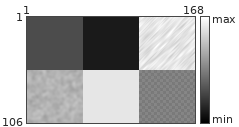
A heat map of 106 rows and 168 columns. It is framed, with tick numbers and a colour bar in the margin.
It is made of 2 by 3 panels. Panel 1,1: low, flat. Panel 1,2: very low, flat. Panel 1,3: very high, slanting up to the right, faint in contrast. Panel 2,1: high, blotchy, faint in contrast. Panel 2,2: very high, flat. Panel 2,3: middling, checkered, faint in contrast.
